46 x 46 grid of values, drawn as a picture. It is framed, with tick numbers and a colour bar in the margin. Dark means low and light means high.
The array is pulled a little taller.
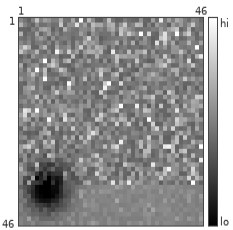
A horizontal seam about 80% of the way down splits the table, and the bottom part is calmer. Neither half mirrors the other. A single dip lies in the bottom left. The distribution is heavy-tailed on both sides. No row or column stands out. The ninth with the lowest average is the bottom left.
